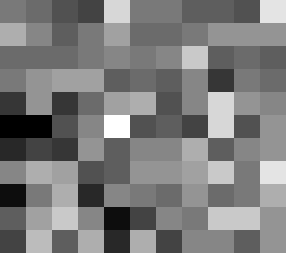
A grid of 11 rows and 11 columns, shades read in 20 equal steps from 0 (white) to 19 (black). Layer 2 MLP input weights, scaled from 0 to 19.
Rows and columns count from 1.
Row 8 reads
9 6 7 13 12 8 8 7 4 10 2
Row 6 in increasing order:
0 3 8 9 12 13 13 13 14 19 19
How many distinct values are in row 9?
7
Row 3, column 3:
11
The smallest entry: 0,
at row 6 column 5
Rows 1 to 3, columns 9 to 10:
12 13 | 8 8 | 12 11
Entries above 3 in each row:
9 11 11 11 10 9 11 10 11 11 11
